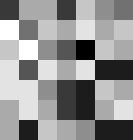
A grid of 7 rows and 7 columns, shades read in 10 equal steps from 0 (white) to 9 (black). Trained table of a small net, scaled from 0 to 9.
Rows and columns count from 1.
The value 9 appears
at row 3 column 5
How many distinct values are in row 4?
4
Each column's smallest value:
0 0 1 3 1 2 1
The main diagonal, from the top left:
7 5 4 3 8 3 8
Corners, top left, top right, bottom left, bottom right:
7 5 3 8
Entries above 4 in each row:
3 1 2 3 2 2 3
